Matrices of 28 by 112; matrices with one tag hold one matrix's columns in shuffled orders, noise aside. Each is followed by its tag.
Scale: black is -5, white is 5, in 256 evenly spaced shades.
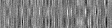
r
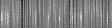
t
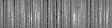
t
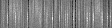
t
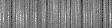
t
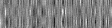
r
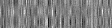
r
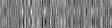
r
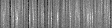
t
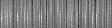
t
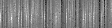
t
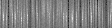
t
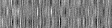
r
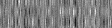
r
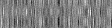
r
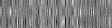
r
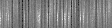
t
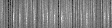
t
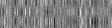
r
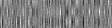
r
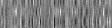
r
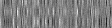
r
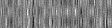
r
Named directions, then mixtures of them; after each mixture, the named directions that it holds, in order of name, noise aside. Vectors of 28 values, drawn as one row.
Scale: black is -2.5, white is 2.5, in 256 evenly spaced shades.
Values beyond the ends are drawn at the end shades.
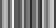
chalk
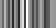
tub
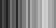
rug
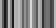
chalk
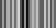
tub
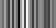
tub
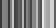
chalk, rug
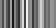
rug, tub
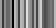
chalk, tub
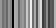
chalk, tub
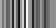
tub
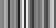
chalk, tub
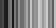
chalk, rug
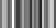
chalk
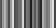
chalk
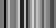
chalk, tub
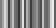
chalk, tub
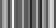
chalk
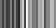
rug, tub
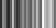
chalk, rug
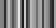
chalk, tub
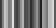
chalk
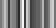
chalk, tub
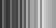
rug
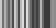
rug, tub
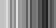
rug
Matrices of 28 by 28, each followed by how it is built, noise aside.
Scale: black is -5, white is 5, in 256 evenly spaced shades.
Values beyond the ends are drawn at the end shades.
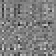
low rank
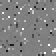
sparse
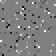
sparse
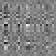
low rank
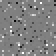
sparse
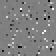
sparse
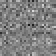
low rank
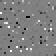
sparse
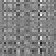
low rank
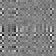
low rank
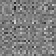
low rank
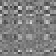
low rank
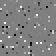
sparse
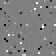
sparse
